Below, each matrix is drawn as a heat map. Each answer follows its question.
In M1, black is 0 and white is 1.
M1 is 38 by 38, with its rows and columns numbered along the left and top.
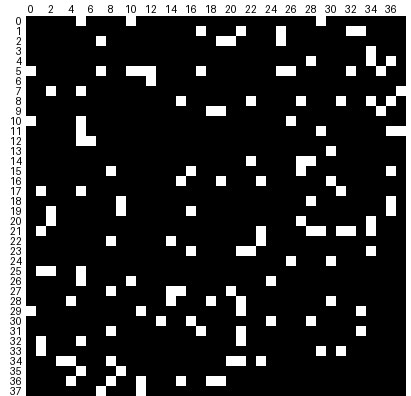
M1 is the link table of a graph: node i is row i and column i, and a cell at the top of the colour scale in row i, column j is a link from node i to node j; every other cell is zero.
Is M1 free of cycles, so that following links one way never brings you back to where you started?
no
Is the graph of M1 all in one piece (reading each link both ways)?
yes
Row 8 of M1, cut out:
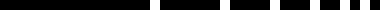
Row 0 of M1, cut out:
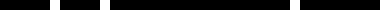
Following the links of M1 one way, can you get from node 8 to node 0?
yes
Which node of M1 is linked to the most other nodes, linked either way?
node 5
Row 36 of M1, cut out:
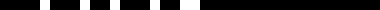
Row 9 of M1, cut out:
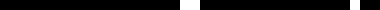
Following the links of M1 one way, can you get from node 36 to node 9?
yes
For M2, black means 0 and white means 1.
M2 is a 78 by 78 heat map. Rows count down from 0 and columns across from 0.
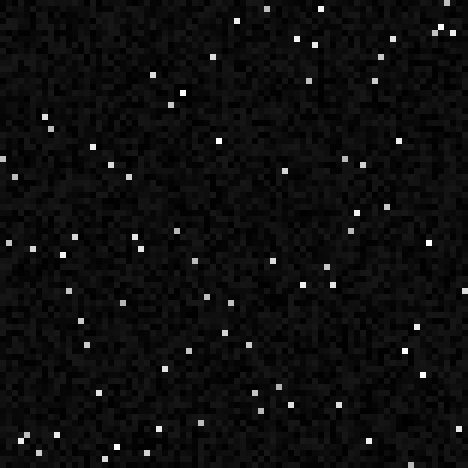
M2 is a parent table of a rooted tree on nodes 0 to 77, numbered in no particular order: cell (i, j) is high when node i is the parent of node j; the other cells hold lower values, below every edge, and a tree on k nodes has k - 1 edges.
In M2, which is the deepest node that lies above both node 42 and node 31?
71
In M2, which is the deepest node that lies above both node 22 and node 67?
71
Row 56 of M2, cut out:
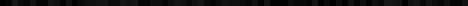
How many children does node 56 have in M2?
0
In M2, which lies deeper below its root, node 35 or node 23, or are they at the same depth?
node 35
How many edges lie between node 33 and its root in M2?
6
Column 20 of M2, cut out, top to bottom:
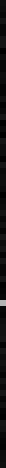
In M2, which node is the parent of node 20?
50
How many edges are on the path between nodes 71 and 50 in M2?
5
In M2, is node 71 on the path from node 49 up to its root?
yes
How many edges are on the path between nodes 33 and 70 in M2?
1
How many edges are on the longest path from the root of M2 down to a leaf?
14
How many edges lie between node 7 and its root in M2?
6
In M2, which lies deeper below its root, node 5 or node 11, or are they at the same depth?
node 11
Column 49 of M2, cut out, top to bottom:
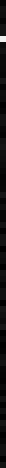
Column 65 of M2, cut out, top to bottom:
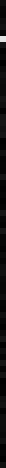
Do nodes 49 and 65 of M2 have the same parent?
yes
